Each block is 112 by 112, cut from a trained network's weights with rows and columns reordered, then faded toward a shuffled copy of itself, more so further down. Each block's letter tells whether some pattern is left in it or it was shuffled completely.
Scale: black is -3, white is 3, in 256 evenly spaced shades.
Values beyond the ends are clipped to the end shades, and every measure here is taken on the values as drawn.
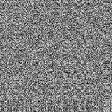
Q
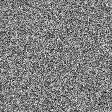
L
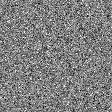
L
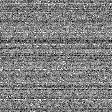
Q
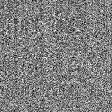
Q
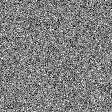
L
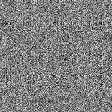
Q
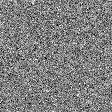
L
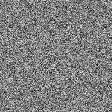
Q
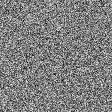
L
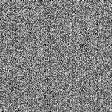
Q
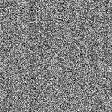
Q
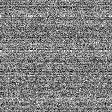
Q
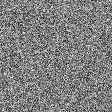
L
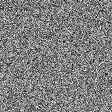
L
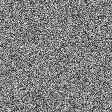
L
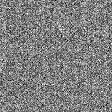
Q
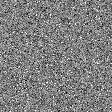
L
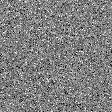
L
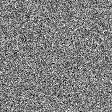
L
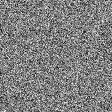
L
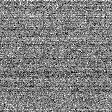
Q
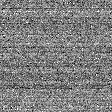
Q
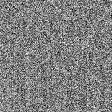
Q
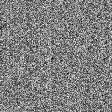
Q
